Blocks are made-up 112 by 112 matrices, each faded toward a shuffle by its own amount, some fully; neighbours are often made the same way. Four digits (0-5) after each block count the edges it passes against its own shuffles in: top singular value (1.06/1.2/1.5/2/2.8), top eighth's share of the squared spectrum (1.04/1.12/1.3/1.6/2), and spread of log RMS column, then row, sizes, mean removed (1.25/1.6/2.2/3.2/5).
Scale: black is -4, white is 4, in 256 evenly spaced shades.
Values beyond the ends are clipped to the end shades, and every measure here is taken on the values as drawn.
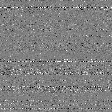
3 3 0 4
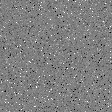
0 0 0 0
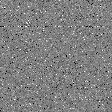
2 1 0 2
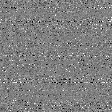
2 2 0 3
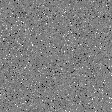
0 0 0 0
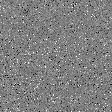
1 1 0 0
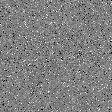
0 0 0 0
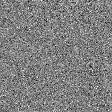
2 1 0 0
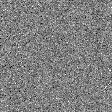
2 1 1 0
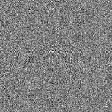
4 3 2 2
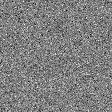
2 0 0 0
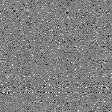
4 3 1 2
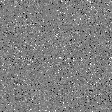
3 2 1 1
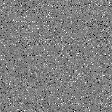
3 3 1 2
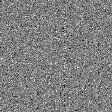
1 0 2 0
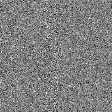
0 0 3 0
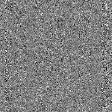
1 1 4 0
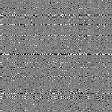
5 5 2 4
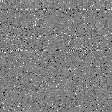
4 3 0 2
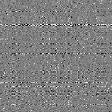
5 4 2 3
